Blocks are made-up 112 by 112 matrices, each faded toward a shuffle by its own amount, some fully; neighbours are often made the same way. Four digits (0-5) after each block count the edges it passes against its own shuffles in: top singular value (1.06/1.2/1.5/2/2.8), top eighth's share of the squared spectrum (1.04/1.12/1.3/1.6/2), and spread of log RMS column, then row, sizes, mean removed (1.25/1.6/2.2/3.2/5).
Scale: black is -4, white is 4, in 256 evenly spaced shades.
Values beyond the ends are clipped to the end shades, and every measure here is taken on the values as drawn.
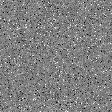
3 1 0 0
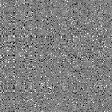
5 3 2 2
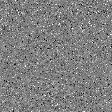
3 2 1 1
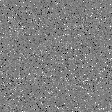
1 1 0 1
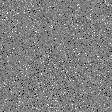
2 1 0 0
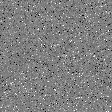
0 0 0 0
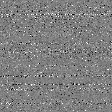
2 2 0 3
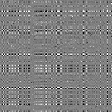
5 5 4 4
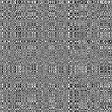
5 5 4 4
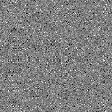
4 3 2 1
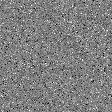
0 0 0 0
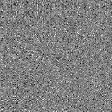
4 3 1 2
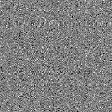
4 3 2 2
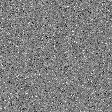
0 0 0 0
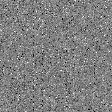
1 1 2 0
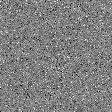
0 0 0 0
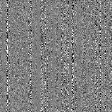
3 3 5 0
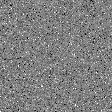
0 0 0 0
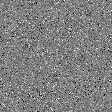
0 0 0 0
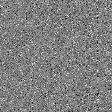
1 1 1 0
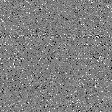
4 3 0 2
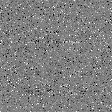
3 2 0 1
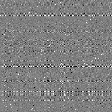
5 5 2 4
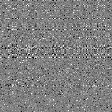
5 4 2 3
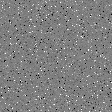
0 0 0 0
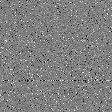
3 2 0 1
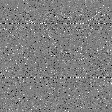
4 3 1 2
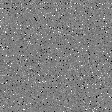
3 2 0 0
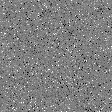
0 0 0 0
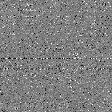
4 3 0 2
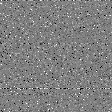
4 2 0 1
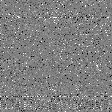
3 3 0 2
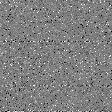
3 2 0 1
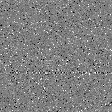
3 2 0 1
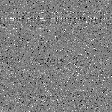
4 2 0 2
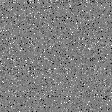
3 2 0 1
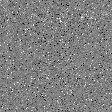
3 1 0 1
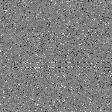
3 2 0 1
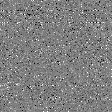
3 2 0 2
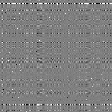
5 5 2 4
